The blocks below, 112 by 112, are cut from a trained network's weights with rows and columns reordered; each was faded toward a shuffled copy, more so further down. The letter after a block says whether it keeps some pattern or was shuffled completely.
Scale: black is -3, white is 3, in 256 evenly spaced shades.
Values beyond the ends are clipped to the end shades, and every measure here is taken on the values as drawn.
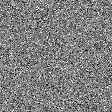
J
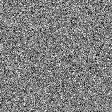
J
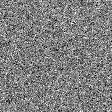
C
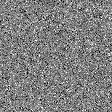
C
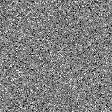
J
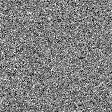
C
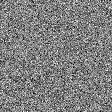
C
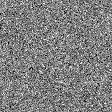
C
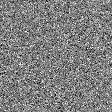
J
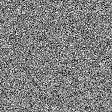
J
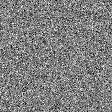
C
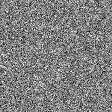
J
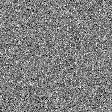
J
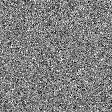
C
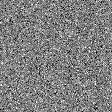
J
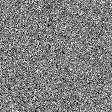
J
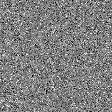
J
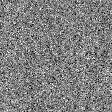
J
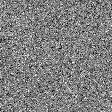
C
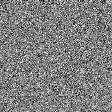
J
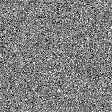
J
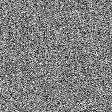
J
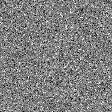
J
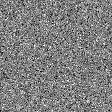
C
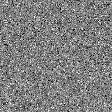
J
